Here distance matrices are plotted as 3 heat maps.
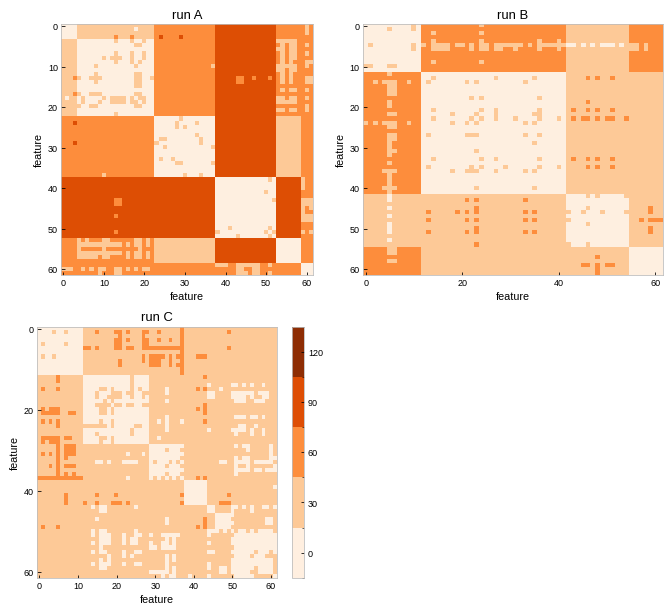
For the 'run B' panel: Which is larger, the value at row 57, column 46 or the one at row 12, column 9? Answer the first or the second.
the second
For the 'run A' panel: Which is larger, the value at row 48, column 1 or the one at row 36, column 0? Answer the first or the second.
the first
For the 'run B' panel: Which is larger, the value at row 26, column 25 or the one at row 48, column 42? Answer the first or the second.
the second
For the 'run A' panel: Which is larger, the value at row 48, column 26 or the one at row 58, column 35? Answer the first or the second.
the first
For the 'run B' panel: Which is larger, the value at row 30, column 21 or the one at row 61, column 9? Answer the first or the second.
the second
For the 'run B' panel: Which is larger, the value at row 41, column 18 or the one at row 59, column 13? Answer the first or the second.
the second
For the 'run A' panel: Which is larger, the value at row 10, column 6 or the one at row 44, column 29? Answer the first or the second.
the second
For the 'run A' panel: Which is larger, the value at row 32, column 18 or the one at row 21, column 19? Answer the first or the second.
the first
